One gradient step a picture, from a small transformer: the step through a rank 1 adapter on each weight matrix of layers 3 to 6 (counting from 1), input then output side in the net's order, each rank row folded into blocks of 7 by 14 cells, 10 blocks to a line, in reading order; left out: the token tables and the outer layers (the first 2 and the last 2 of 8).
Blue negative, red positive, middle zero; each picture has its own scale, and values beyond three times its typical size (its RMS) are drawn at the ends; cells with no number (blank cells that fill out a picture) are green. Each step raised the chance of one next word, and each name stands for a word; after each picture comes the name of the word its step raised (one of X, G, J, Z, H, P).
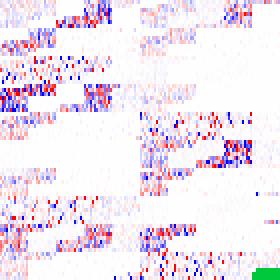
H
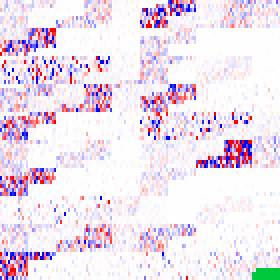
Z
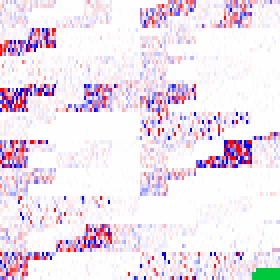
Z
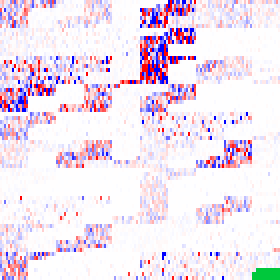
Z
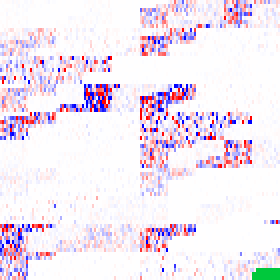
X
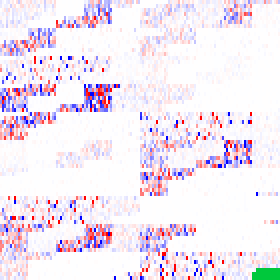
H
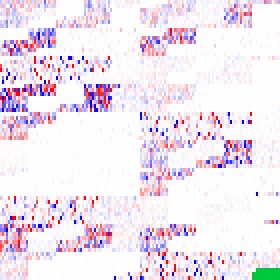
H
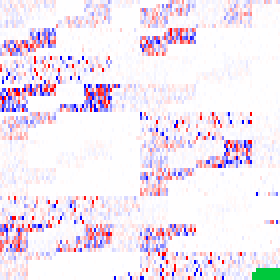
H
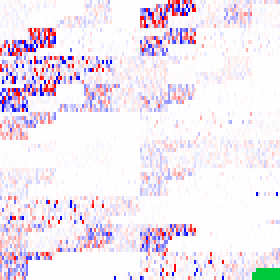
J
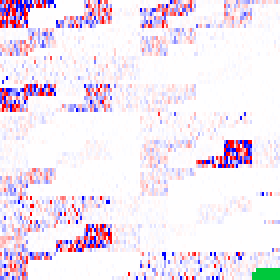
Z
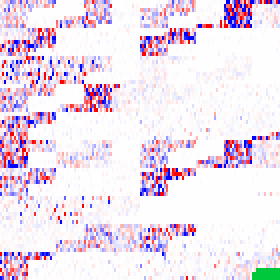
X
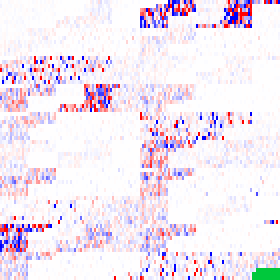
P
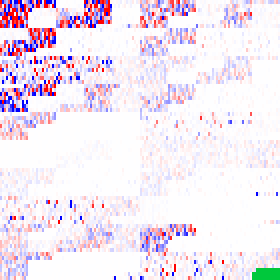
J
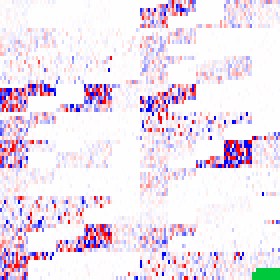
Z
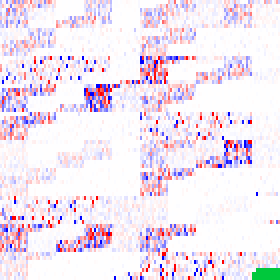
H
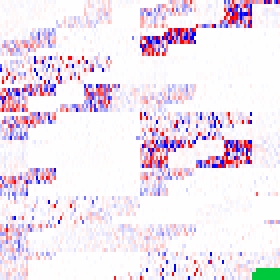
X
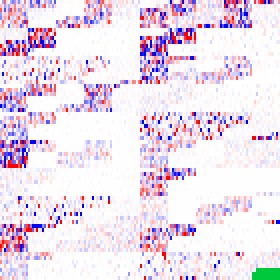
P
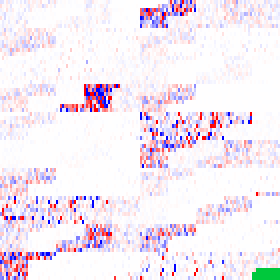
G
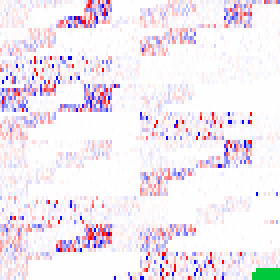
H
